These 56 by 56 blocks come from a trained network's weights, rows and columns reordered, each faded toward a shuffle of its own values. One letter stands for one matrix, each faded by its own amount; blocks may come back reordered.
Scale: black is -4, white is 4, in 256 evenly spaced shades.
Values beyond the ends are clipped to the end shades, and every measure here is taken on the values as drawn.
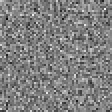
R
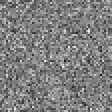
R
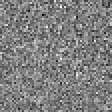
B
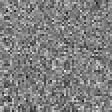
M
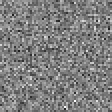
R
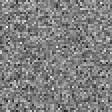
R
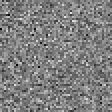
R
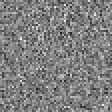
R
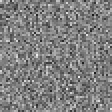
M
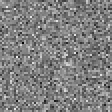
B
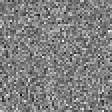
B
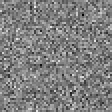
R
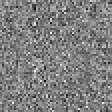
M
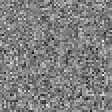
M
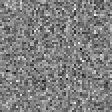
M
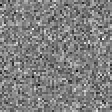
B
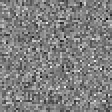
R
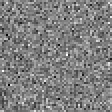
B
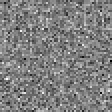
B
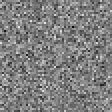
R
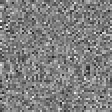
M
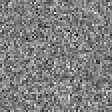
B
